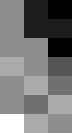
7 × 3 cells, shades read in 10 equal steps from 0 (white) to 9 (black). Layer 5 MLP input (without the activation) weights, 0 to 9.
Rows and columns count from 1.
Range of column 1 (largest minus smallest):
4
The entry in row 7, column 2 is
3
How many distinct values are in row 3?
2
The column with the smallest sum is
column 1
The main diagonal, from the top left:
4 8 9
